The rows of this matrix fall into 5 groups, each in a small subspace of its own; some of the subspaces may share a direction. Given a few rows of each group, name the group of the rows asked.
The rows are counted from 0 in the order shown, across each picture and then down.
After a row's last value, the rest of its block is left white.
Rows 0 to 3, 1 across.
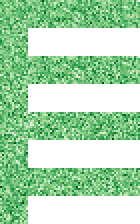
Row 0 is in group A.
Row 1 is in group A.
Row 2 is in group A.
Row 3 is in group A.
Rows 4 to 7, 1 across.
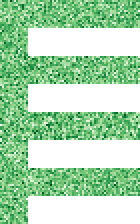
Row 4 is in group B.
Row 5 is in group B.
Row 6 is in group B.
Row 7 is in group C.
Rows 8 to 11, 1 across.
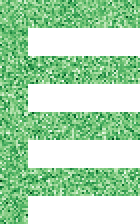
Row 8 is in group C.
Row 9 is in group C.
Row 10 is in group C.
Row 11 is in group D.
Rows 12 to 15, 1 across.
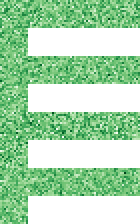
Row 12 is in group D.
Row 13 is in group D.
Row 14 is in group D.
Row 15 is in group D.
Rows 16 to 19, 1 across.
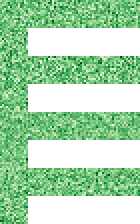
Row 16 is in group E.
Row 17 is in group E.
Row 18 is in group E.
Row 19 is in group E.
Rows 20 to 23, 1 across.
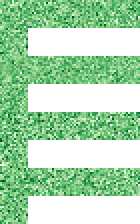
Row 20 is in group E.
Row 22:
E
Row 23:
D
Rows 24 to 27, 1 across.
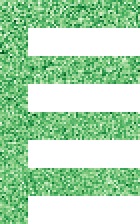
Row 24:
E
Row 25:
B
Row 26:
A
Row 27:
C
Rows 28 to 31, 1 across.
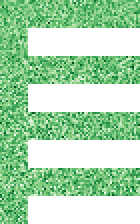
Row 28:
C
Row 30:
C
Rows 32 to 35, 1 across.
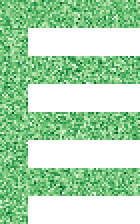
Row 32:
A
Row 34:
D
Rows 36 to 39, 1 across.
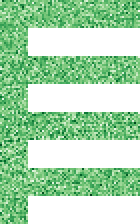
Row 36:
B
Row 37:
A
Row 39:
E
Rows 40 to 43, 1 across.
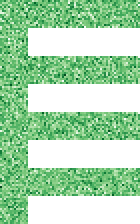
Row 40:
D
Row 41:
A
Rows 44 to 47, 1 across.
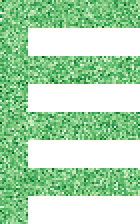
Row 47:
D
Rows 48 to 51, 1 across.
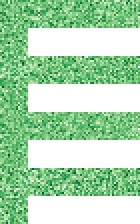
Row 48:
D
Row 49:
B
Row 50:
D
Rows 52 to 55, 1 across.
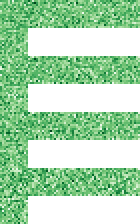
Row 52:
A
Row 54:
C
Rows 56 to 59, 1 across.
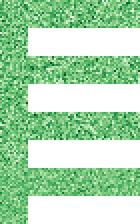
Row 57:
B
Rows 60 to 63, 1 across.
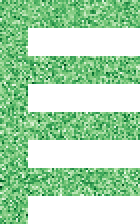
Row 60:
D
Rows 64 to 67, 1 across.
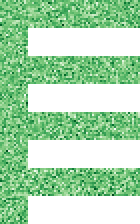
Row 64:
D
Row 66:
E
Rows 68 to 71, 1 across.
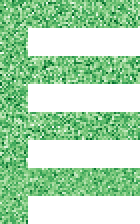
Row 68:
E
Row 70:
E
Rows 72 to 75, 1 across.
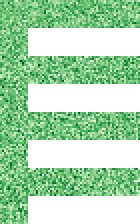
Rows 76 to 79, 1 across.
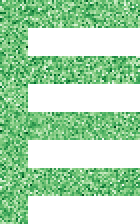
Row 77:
B
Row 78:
A
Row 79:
B
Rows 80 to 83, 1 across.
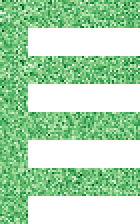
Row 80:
B
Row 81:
B
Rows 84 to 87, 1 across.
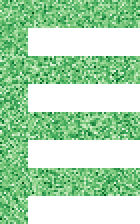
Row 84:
B
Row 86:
D
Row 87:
C
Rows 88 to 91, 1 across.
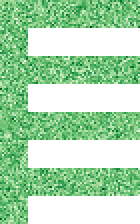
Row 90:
A
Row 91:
C
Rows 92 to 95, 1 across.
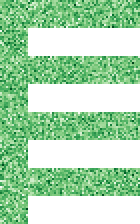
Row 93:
C
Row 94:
E
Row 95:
A
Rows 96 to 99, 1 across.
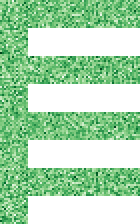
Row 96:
E
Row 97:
D
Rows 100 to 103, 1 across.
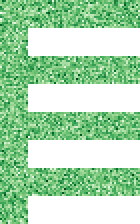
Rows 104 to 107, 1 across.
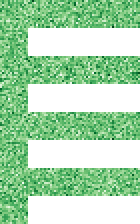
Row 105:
D
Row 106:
A
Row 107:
C
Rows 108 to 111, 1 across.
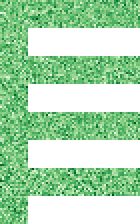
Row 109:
C
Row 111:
D
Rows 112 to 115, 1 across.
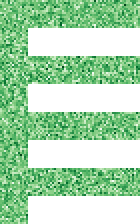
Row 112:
D
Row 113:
C
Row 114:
C
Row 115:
E
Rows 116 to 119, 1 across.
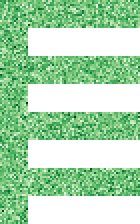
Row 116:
E
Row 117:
A
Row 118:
D
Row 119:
A
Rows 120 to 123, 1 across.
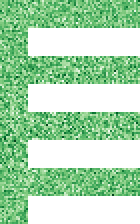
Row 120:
A
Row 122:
C
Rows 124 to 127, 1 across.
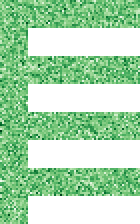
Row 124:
C
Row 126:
B
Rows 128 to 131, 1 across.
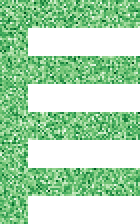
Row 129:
E
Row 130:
A
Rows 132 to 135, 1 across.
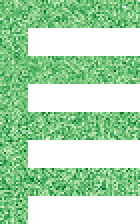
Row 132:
A
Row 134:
E
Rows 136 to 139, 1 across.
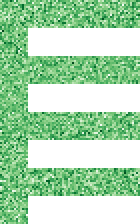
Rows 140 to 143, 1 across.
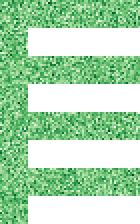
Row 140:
E
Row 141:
A
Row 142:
A
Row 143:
C
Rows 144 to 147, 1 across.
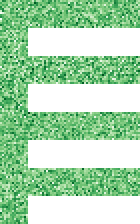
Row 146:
A
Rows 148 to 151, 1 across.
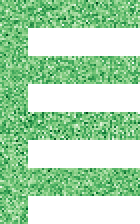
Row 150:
B
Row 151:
A
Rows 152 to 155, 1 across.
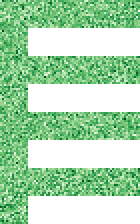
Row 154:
A
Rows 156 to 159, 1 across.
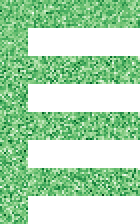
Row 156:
B
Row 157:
E
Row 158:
E
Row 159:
A
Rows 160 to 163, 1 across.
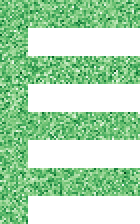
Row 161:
A
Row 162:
E
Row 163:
D
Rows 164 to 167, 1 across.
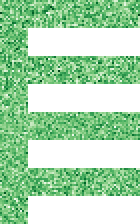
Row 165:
E
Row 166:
A
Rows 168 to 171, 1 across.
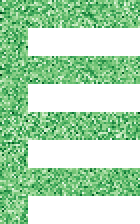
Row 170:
A
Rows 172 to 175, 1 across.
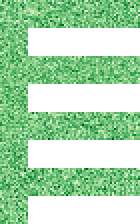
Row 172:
A
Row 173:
E
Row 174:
A
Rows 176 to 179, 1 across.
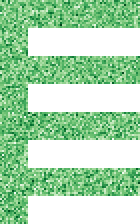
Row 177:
A
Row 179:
B
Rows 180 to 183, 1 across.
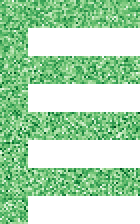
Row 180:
C
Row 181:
D
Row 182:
A
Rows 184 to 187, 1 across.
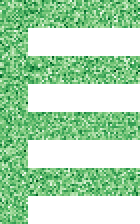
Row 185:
A
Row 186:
E
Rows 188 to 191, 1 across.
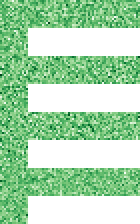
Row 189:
A
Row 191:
D
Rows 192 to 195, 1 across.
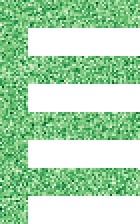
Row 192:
D
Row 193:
B
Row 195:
A
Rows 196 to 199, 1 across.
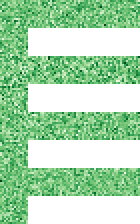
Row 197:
A
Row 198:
C
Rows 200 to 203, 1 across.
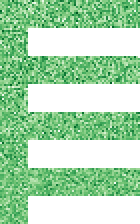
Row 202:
B
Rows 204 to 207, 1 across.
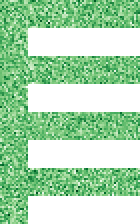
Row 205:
C
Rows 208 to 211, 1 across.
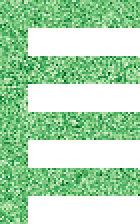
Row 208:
C
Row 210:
E
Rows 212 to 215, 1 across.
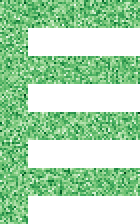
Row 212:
D
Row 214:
A
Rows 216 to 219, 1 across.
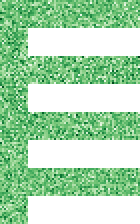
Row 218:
D
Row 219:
E
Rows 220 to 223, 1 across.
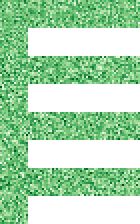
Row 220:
E
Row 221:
D
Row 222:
C
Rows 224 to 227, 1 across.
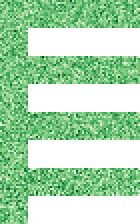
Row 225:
A
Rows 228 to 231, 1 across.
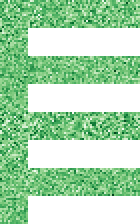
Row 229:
A
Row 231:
A
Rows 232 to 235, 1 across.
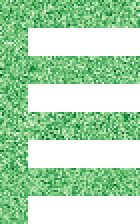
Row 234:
D
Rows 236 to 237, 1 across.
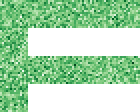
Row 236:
A
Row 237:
C
